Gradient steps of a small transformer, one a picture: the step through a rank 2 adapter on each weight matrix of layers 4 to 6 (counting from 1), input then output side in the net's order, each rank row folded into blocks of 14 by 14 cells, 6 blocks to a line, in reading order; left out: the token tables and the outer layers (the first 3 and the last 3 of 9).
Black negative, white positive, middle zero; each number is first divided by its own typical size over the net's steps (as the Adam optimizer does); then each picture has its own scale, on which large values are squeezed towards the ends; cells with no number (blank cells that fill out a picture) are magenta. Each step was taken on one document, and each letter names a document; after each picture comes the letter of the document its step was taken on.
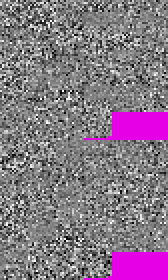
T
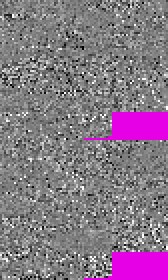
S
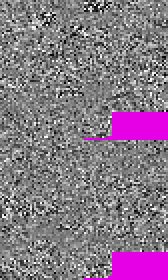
T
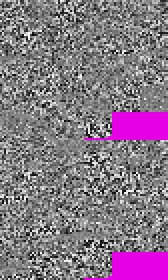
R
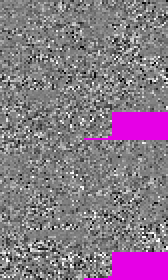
S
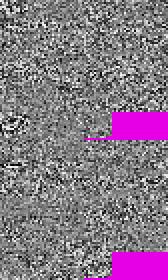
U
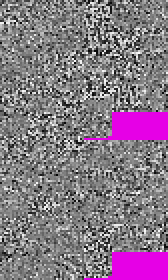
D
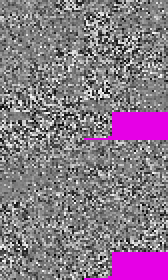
D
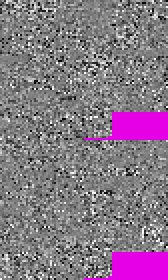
S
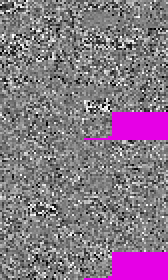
T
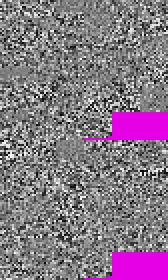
R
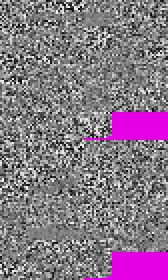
U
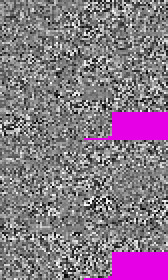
U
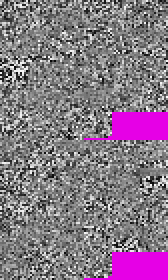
U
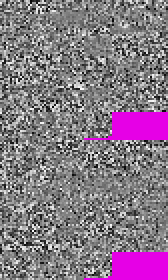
U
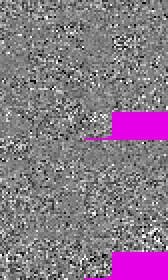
S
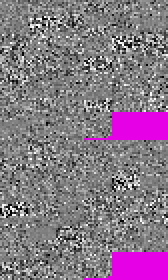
T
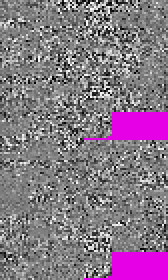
D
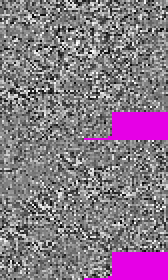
D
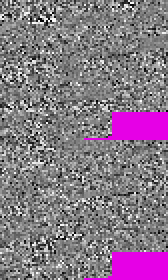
T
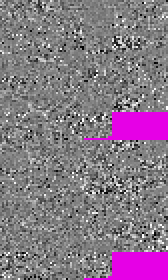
S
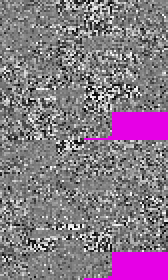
D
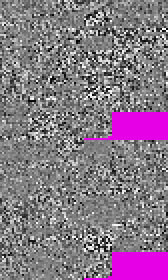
D
